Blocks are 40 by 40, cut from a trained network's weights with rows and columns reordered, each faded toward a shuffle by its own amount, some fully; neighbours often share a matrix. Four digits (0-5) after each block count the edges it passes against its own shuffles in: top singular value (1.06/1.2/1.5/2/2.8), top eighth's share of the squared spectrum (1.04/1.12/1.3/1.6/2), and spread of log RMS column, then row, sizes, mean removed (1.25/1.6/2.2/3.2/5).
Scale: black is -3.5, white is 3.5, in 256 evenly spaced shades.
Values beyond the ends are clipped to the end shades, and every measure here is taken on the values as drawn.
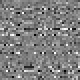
3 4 0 3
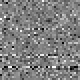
3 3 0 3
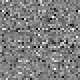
3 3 0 2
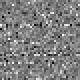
3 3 0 2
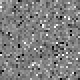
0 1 0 0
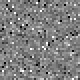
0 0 0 0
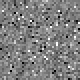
1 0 0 0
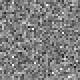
1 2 0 0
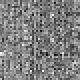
3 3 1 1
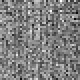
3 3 0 1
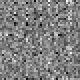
3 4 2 2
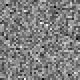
0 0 0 0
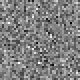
0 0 0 0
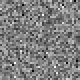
0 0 0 0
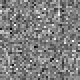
0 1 0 0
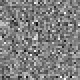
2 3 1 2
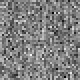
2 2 0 1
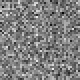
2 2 0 0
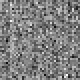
2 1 0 0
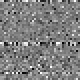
4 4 0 3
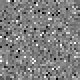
1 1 0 0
